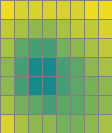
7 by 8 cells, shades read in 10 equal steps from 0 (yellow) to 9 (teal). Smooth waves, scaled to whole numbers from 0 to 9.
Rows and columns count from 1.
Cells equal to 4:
11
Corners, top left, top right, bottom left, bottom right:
0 0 1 3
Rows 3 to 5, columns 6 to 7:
4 3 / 6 4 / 6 5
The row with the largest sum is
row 5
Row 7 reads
1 3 4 4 5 5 4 3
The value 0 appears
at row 1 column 1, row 1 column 7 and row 1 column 8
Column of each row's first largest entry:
2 3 3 3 3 4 5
